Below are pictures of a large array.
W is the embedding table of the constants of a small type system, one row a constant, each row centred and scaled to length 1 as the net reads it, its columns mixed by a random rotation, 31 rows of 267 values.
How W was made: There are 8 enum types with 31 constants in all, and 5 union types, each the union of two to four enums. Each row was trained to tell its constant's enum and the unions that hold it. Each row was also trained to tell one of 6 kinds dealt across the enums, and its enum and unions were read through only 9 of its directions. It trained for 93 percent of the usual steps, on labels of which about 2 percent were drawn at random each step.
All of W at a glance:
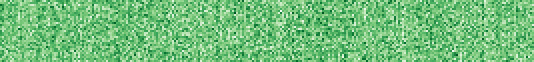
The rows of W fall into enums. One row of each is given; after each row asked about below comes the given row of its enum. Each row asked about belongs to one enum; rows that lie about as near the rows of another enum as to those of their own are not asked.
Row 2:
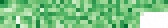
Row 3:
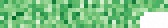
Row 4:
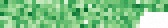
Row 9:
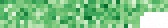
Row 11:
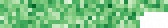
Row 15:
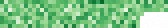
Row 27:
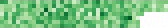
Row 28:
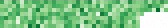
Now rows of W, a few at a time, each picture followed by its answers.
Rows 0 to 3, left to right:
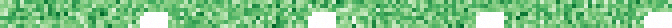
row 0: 28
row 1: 11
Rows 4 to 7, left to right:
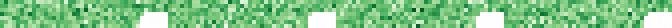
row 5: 2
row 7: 15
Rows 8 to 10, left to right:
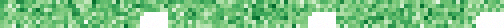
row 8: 2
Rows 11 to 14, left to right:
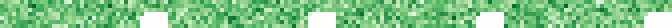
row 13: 15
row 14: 28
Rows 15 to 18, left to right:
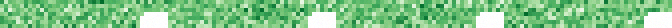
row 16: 9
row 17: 9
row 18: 15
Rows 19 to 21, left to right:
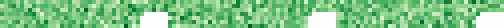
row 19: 4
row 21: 15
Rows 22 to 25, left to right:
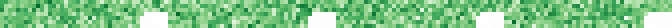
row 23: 4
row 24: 28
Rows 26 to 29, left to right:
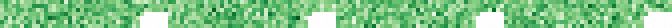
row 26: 4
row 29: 11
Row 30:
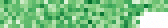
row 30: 4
